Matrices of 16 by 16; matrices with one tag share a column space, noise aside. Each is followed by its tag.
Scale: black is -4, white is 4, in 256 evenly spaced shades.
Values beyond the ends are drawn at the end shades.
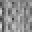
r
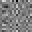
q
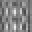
r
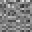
q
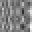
r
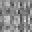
r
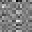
q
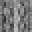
r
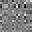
q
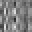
r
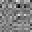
q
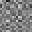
q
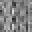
r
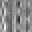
r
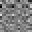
q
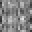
r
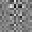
q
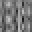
r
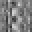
r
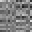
q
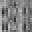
r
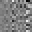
q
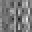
r
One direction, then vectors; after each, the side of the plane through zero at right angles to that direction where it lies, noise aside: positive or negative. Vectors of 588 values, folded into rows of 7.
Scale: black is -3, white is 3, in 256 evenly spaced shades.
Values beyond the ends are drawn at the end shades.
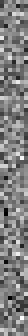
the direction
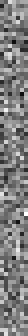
positive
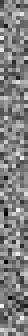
positive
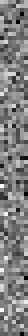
negative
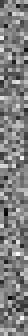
positive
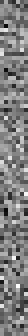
positive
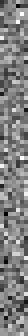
positive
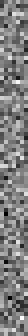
positive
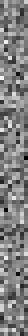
positive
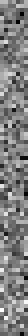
negative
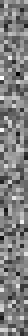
positive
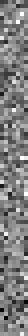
positive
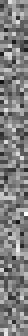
positive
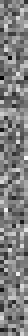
negative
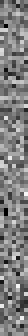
positive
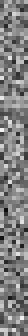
positive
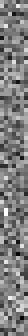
negative
